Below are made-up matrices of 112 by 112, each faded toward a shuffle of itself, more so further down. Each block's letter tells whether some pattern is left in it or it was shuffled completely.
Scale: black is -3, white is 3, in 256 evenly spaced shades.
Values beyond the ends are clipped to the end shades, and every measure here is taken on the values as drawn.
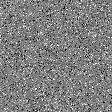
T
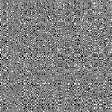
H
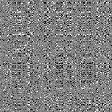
H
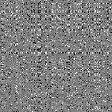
H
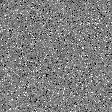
T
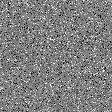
T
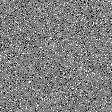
T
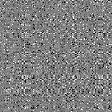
H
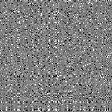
H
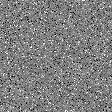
T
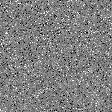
T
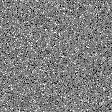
T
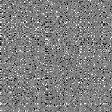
H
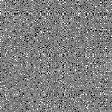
H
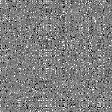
H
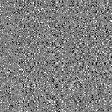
H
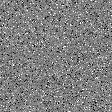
T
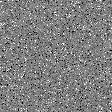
T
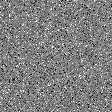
T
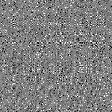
H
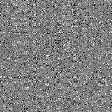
H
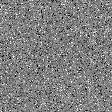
T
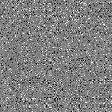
H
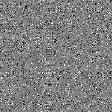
H
